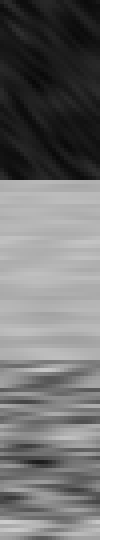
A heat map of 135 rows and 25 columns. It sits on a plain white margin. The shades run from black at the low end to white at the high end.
The table splits into 3 rows of 1 panel. Panel 1,1: very low, slanting down to the right, faint in contrast. Panel 2,1: high, streaked across, faint in contrast. Panel 3,1: middling, streaked across, strong in contrast.
